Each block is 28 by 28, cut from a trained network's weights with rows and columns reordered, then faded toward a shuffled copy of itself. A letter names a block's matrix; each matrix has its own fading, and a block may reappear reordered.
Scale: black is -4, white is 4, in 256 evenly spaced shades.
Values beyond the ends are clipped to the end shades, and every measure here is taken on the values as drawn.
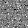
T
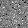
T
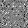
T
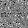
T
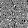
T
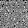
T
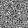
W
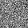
W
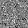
W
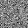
W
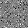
T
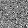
W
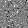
T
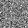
W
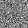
W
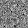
W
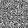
W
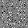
T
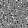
T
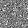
W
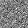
W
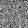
T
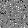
T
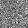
W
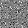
T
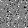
T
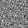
W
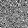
W
